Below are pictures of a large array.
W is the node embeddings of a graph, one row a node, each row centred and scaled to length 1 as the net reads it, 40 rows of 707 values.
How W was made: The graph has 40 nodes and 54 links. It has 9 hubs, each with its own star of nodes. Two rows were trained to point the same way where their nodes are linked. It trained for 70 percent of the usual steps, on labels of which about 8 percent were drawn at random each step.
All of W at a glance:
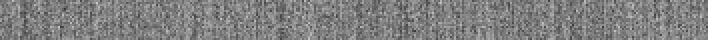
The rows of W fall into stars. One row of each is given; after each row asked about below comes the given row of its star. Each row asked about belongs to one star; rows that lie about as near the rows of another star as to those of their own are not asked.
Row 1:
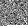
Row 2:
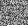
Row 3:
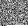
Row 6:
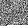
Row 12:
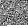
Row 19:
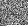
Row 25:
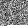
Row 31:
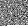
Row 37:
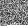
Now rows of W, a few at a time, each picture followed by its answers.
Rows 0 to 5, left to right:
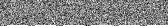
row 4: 3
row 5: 1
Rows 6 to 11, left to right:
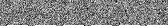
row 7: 19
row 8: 31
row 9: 19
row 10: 1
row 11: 31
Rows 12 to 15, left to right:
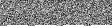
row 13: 12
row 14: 25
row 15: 12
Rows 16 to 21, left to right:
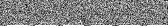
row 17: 6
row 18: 37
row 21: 2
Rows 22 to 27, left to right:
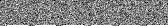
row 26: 2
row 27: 2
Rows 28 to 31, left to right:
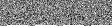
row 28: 12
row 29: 37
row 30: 3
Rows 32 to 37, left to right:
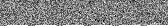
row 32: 1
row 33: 31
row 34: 25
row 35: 31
